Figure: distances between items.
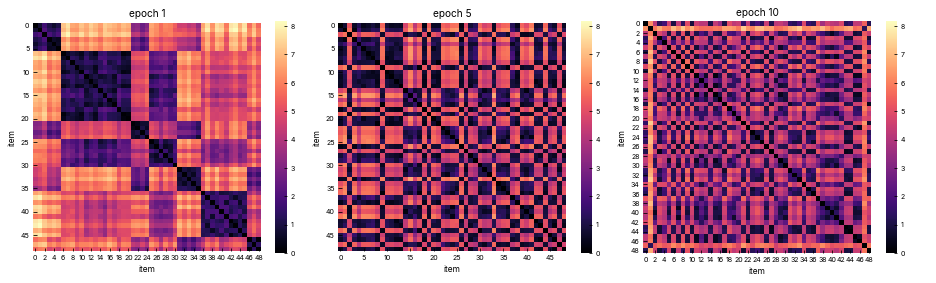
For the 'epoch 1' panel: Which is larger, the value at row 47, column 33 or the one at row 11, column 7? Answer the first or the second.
the first
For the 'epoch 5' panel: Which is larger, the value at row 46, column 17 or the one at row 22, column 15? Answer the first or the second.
the first
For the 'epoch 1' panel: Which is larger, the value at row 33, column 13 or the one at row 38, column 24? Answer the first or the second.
the first
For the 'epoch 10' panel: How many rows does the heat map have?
49
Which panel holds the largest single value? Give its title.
epoch 1
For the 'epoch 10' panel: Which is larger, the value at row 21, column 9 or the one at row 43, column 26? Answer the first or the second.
the first
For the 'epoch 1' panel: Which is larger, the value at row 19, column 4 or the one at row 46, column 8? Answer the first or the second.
the first
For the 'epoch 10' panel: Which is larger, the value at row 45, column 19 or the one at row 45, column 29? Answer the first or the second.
the first
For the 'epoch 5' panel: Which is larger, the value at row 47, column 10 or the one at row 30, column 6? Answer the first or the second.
the second
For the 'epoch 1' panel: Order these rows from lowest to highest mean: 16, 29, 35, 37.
29, 16, 35, 37
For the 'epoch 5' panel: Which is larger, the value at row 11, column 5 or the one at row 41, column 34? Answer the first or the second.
the second
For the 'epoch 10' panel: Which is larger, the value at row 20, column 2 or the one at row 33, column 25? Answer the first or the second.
the first
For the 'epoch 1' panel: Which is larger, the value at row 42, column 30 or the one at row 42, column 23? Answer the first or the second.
the second
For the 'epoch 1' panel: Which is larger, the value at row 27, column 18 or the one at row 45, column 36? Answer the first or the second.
the first
